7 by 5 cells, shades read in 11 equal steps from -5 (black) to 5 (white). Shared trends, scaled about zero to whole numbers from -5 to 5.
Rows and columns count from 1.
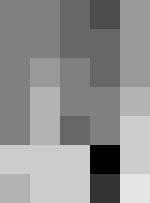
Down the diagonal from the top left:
0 0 0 0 3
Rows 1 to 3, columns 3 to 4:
-1 -2 / -1 -1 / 0 -1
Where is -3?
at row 7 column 4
